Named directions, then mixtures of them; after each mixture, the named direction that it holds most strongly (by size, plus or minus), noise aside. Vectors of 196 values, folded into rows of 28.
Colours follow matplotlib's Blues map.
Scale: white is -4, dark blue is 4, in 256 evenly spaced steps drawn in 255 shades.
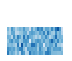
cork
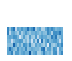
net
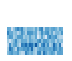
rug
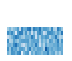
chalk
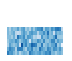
cork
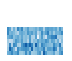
rug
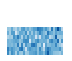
cork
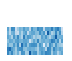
cork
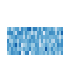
chalk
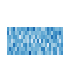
net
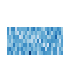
net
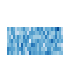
cork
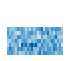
rug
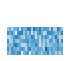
chalk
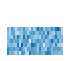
cork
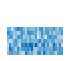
rug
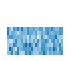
rug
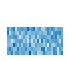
net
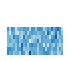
cork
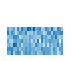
net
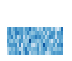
cork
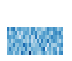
net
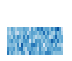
cork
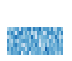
chalk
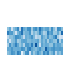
chalk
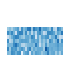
chalk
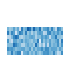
chalk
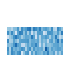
chalk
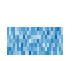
cork
